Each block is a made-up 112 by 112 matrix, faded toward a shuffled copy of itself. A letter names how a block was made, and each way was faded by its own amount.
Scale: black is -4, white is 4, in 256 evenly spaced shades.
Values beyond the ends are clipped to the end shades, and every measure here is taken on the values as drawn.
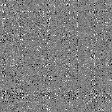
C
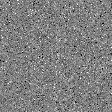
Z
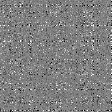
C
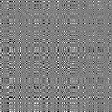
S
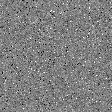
Z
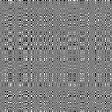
S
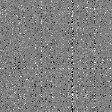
C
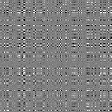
S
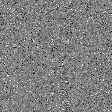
Z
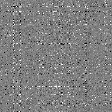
C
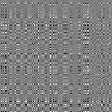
S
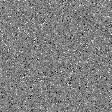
Z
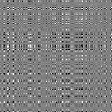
S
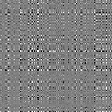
S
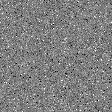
Z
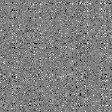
C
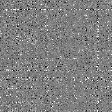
C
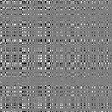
S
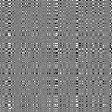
S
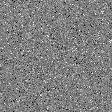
Z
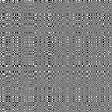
S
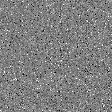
Z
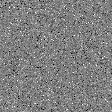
Z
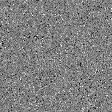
Z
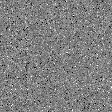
Z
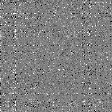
C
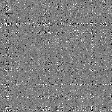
C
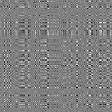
S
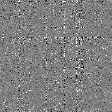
C
